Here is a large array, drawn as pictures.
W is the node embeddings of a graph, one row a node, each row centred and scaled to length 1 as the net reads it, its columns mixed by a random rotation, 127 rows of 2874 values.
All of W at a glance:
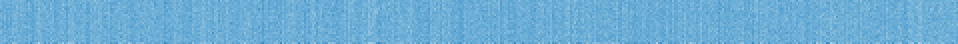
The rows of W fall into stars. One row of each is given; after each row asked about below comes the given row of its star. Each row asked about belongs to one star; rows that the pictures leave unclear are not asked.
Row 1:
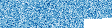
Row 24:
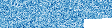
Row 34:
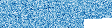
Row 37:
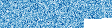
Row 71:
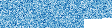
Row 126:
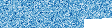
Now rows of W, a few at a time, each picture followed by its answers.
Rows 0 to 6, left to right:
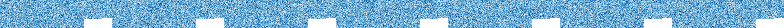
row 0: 71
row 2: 37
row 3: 37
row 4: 34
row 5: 71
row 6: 1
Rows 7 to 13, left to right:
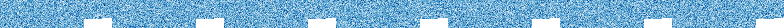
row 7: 126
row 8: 24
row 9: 126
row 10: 126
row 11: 37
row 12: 37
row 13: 24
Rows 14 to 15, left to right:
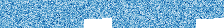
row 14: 1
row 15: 37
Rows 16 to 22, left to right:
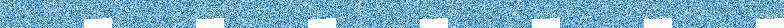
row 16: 126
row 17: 126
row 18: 1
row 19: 1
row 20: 71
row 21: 37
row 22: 37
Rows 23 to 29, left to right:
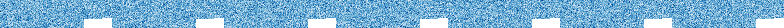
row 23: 34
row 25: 24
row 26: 34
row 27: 37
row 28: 24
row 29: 24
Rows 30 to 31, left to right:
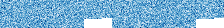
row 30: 1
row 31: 1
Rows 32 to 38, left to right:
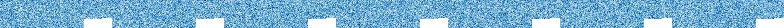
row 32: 1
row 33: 71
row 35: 24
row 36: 126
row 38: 71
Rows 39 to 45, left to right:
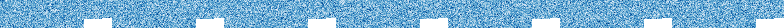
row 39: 24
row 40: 71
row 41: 1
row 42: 34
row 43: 34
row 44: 126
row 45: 71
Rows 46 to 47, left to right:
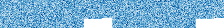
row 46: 71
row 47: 37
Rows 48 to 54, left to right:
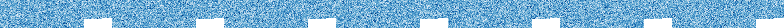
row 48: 71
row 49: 126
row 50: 126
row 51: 126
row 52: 1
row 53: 34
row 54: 1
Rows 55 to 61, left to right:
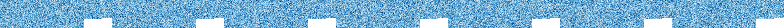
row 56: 34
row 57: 71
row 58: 126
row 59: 34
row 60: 126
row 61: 1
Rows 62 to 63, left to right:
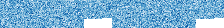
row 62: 34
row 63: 71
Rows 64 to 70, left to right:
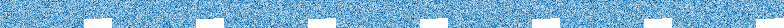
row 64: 1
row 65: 126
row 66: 37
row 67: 71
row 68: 24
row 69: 37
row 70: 126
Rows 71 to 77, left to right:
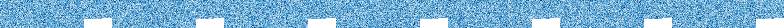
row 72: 37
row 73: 34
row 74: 24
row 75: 126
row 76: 71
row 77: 34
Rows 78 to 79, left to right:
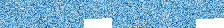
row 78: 1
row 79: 34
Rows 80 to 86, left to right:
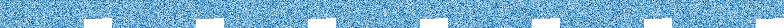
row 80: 126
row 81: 24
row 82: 1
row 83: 1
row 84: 34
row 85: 126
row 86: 37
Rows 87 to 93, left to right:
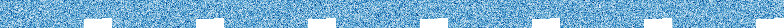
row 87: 24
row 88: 126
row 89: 37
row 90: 71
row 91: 126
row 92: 71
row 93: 37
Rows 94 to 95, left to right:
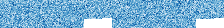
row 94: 34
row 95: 71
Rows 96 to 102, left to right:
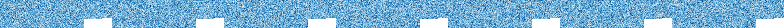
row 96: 126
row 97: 71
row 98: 126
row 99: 126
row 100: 24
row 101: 126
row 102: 71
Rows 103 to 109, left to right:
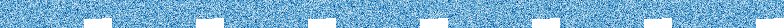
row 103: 34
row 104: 37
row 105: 24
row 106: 34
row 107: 1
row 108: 1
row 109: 34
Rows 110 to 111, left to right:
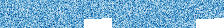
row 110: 1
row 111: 24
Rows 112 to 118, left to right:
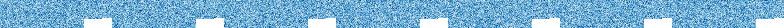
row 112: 71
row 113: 34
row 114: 1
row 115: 37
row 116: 1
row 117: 24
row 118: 37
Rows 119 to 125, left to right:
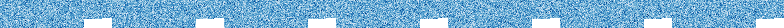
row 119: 126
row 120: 34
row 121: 37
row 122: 1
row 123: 34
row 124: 1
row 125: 34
